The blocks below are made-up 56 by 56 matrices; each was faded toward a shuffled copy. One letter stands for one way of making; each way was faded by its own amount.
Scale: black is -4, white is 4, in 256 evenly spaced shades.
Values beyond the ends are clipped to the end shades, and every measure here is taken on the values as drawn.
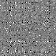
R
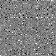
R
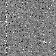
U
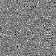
R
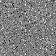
U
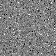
U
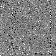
U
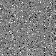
U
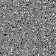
U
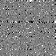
R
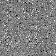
U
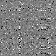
R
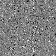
U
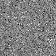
U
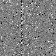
U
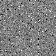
U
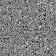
U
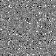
R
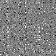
R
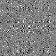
R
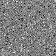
U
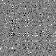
R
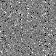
U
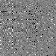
R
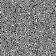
U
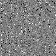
U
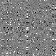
R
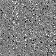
U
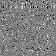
R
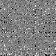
R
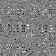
R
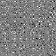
R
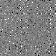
R
